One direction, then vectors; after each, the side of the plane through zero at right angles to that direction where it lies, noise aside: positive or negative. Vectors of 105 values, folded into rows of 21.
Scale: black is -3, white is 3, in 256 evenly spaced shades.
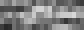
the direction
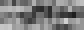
negative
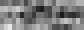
negative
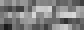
positive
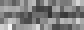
negative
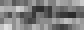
negative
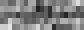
negative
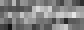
positive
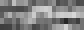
positive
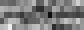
negative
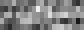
positive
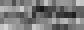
negative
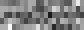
negative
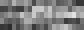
positive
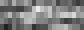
positive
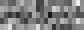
negative
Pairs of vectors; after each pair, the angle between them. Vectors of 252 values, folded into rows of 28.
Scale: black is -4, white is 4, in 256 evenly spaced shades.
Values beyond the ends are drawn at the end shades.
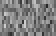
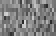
nearly parallel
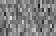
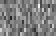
nearly opposite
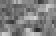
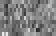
partly aligned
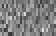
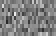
partly opposed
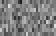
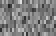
nearly opposite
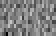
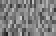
nearly parallel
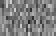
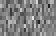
partly opposed
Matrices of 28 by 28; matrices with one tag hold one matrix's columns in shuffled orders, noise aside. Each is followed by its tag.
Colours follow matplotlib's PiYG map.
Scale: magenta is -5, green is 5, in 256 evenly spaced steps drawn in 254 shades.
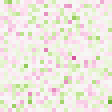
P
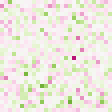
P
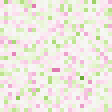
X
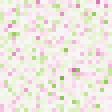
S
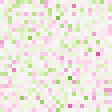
X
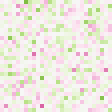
X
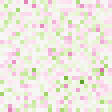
S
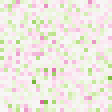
S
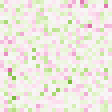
S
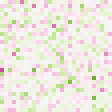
S
